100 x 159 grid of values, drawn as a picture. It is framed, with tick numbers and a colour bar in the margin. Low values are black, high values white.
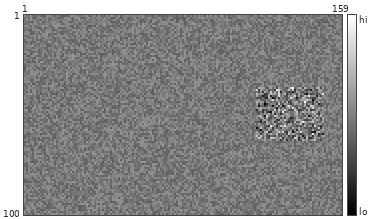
A few values lie far out on both sides of the bulk. The texture is fine-grained noise. The halves do not mirror each other. An odd patch, rougher than its surroundings, sits in the middle right. No single row or column stands out from its neighbours. The middle right is the roughest part. On average the colour sits 50% of the way up the scale. No regular stripes run through it.
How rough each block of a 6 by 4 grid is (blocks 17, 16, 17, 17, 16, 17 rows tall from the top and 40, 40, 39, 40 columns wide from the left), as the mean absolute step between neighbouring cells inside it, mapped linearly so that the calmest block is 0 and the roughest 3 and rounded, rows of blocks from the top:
0000
0000
0003
0003
0000
0000
